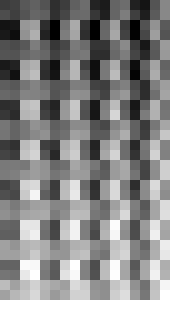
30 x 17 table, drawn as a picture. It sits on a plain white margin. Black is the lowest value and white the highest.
The ninth with the highest average is the bottom right. Stripes running up and down repeat 4 times from left to right. There is an overall slope up to the bottom.
